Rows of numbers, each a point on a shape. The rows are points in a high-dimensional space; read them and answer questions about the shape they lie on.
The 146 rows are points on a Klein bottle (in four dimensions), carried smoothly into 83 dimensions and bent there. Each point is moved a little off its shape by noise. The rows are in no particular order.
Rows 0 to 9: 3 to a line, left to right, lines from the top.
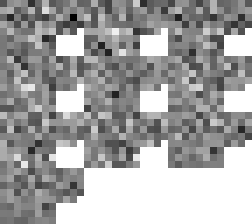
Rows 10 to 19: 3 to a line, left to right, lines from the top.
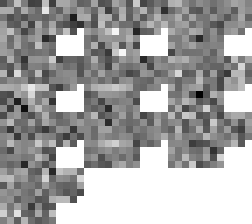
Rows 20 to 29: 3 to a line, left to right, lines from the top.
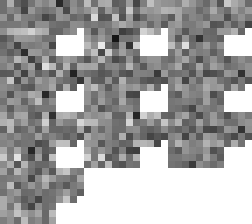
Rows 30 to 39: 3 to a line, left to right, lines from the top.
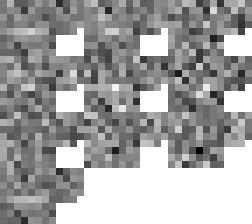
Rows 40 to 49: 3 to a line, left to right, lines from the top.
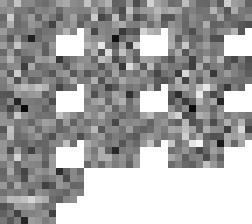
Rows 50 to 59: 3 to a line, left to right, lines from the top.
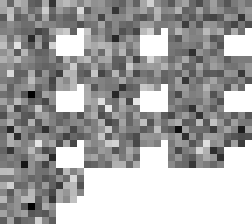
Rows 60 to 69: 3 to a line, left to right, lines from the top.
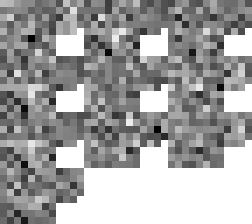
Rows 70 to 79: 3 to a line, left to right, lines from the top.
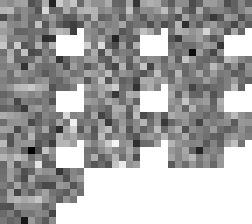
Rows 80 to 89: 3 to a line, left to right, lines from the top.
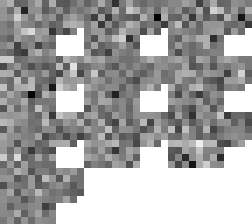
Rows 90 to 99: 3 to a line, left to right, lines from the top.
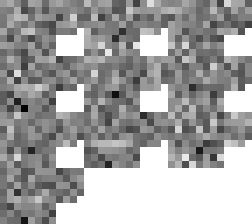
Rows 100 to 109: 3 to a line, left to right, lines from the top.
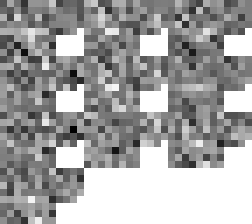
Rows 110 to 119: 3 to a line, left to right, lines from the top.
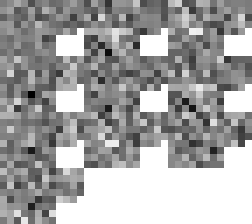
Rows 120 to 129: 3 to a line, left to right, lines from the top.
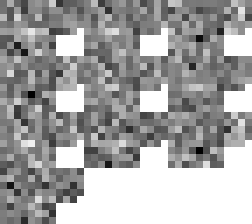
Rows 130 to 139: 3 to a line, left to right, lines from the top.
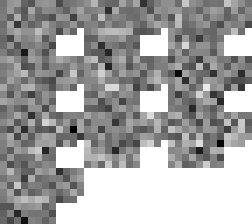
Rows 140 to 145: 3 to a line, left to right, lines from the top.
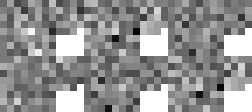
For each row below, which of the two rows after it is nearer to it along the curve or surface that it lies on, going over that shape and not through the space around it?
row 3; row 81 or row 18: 81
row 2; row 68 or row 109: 109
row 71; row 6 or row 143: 143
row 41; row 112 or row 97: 112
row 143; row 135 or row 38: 38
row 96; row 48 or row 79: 48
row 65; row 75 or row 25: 75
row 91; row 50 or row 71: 50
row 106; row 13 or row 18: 18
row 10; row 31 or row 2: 2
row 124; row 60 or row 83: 83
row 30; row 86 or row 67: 67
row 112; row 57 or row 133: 133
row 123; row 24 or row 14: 24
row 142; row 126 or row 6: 126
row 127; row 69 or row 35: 35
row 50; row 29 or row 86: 86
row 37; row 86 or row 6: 6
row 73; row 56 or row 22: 56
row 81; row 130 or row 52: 130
